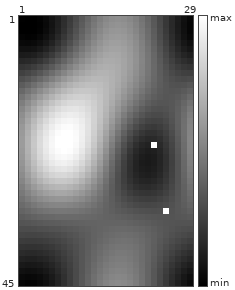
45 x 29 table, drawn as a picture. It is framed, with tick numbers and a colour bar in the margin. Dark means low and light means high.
Stripes: none. Lone odd cells: 2, each higher than its neighbours. Calmest part: bottom middle. Ninth with the highest average: middle left.
